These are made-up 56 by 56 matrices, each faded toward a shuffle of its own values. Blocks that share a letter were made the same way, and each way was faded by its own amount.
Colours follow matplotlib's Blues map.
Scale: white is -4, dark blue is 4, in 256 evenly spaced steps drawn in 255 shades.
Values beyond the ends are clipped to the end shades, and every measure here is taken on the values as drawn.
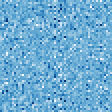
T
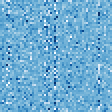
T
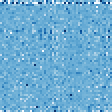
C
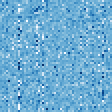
T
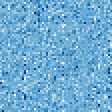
T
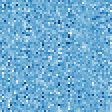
T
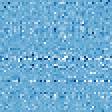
C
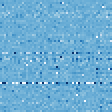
C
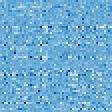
C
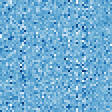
T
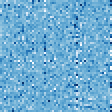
T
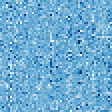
T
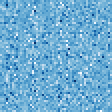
T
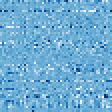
C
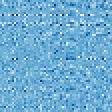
C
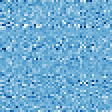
C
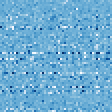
C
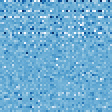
C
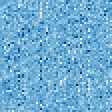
T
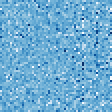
T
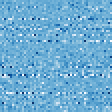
C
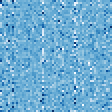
T
